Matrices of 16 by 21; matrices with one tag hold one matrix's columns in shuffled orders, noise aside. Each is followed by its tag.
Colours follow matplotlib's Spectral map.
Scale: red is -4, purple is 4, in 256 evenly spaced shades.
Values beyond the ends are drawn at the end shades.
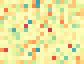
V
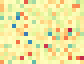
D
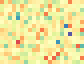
D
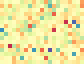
V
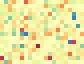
D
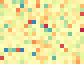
V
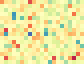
D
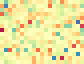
V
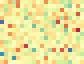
V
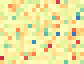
D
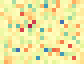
V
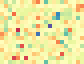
D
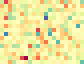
D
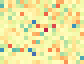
V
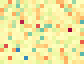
V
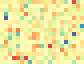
D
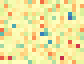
D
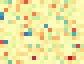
D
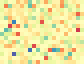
V
